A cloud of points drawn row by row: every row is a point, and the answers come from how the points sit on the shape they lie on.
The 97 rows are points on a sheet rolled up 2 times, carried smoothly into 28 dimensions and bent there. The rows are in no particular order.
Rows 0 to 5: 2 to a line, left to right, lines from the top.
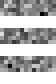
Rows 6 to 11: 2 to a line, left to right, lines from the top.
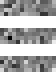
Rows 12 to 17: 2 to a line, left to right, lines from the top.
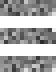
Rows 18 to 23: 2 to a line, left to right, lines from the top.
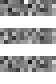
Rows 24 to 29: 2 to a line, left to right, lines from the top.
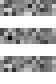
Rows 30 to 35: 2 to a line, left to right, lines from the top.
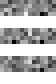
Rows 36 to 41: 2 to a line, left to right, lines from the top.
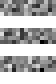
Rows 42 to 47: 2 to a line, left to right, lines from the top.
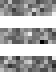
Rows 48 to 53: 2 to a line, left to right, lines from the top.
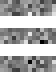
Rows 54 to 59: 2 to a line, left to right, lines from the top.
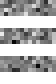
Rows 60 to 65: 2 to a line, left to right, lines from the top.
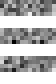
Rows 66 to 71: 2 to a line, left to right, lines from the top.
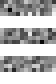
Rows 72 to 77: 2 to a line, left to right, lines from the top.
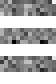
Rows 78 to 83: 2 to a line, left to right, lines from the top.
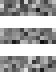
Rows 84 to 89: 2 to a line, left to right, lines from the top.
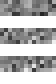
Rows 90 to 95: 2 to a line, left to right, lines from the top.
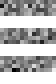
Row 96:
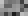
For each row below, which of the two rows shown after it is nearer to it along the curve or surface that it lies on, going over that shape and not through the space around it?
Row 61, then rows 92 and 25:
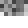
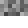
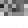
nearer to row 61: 25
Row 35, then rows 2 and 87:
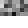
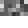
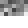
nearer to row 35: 2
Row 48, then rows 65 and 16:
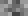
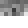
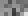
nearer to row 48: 65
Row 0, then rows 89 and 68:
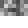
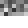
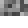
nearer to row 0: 89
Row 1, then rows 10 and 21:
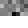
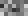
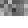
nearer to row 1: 21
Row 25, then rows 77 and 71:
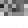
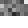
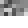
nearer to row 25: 71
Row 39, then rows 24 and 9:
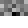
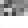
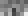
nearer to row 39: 24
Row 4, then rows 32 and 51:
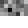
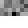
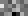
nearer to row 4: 51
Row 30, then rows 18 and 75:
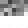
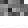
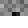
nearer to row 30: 75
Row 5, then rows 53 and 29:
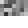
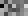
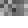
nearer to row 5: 53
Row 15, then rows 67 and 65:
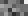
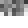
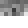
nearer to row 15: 67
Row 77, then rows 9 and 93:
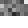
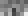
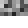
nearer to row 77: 93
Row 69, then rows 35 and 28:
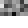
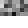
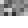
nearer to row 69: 35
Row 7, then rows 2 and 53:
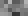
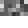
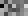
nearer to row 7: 53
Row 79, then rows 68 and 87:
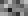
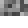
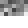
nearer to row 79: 87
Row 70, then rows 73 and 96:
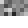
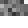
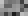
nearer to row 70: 96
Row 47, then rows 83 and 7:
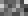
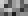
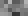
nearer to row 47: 83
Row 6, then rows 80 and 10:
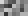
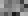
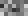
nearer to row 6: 80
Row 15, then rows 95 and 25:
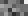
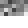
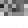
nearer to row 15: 25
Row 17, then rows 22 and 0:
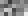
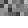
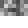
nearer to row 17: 0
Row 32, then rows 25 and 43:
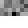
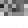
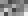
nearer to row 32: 43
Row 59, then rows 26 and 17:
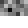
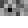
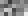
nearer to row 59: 26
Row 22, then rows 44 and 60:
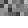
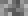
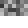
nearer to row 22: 44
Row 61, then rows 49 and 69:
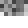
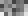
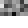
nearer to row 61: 49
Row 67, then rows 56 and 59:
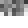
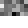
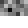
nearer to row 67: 59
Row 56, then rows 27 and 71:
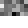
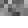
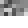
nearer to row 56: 71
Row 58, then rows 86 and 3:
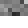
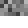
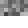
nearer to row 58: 86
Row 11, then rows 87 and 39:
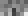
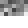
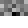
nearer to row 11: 87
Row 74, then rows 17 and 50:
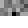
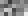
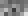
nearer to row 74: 17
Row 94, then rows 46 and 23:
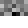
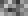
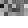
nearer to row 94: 46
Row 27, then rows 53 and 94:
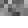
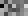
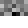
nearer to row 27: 53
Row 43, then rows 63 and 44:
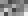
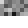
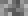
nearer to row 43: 63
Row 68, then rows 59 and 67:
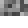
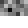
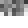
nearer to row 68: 67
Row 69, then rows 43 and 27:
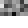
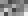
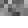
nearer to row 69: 43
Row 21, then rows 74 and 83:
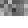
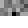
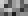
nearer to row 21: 74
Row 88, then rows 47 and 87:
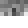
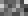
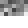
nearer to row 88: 87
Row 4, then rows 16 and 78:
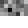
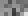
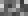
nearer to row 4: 78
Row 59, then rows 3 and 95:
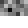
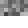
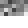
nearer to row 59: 95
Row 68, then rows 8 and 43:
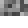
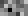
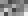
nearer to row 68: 43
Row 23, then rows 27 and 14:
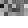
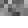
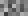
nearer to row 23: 27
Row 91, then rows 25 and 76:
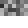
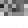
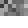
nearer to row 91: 25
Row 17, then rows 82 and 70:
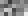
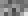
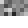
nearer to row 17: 70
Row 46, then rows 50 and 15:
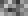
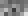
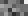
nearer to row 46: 15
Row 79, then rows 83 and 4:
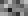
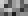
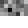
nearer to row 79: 4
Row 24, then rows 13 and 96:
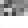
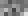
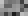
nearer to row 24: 96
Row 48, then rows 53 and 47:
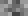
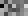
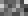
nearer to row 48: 53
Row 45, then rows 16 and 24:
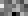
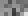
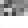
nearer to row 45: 24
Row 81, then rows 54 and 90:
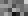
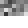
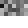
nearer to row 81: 90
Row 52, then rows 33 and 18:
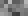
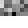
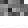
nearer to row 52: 18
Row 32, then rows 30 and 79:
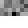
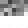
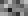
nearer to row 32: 30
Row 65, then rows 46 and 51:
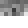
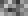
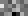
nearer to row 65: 46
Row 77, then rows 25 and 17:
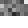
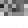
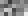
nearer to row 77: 25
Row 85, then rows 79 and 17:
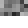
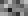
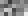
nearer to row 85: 17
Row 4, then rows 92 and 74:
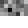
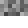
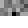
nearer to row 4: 74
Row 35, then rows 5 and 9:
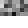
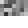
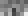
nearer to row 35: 5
